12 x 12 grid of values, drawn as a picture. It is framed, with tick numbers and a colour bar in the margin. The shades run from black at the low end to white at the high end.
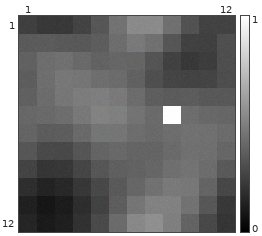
Ninth with the lowest average: bottom left. Grain: blotchy. Lone odd cells: 1, higher than its neighbours. Roughest part: middle right.
